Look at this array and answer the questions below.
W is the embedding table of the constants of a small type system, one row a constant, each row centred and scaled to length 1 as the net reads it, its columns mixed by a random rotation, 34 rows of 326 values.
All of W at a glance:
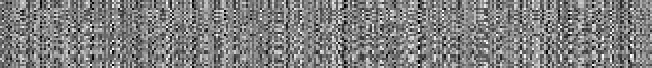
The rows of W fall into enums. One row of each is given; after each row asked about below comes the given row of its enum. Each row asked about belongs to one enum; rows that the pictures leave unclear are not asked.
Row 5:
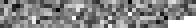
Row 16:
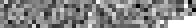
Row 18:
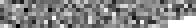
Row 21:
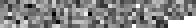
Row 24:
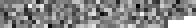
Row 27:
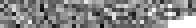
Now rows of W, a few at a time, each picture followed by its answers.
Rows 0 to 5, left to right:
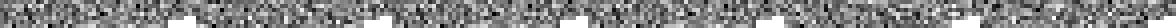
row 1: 18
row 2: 24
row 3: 24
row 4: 27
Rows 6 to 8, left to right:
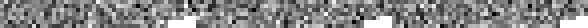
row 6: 16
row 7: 5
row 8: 24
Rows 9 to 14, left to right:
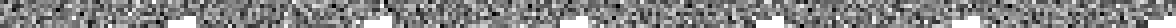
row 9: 5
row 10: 16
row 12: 21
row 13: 18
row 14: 21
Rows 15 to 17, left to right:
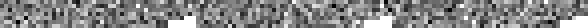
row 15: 21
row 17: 5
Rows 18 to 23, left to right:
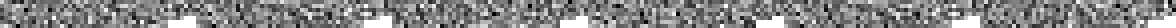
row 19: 27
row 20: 24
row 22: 27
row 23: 16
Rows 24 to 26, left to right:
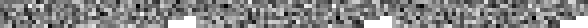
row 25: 21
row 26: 21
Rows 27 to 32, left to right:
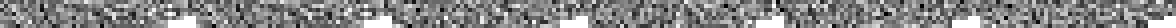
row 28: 27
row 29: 18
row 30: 16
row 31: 24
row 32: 21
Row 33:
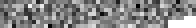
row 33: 24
